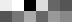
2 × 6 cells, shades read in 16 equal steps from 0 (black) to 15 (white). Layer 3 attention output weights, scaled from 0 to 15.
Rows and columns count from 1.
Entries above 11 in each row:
3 0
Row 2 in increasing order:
5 6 7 8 9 10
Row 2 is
5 7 10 6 9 8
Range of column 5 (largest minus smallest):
3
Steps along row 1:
up down up down down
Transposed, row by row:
14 5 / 15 7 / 0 10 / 13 6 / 6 9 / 5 8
